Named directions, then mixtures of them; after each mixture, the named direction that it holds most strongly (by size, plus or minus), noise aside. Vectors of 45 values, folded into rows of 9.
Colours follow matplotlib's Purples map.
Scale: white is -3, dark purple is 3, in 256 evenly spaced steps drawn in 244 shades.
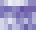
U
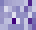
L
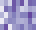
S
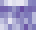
U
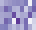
L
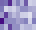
S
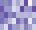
S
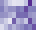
U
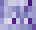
L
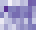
U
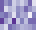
L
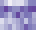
U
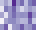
S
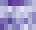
U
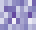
L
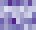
U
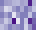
L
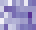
S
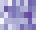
S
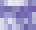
U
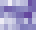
U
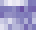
U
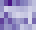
U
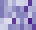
L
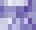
U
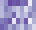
L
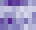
U
